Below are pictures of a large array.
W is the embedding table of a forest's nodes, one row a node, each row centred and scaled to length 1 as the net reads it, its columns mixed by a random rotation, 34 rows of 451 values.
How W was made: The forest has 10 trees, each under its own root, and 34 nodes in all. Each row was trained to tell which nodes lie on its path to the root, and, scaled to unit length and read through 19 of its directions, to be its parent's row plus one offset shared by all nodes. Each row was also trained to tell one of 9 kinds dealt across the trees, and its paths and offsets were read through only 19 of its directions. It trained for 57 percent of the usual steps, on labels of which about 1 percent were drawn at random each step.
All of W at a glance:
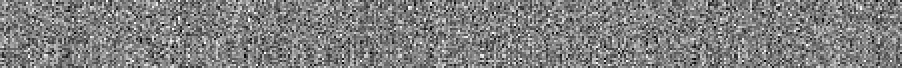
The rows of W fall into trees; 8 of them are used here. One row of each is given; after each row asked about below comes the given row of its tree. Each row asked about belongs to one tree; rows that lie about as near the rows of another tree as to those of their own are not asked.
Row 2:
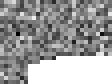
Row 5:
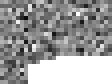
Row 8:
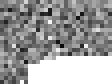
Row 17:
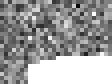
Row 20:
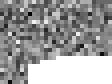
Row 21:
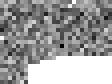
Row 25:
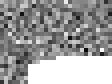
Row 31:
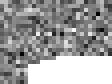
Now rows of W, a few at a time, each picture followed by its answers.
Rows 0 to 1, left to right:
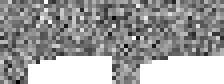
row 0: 2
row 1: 25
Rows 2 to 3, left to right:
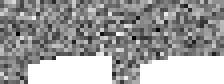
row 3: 20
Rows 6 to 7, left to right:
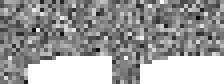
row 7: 17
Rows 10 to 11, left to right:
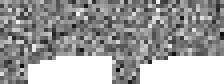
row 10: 5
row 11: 2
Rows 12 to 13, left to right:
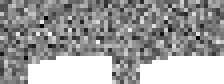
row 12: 17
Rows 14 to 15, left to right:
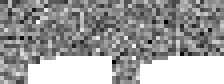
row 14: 20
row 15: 21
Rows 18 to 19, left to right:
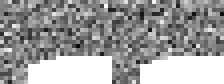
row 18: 20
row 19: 8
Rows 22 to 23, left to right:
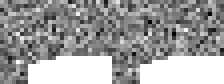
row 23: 31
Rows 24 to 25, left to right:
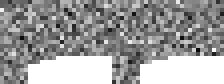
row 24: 5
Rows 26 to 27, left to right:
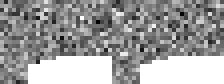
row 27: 5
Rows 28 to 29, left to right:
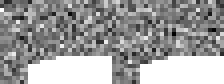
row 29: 31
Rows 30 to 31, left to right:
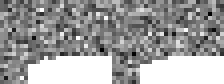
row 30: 8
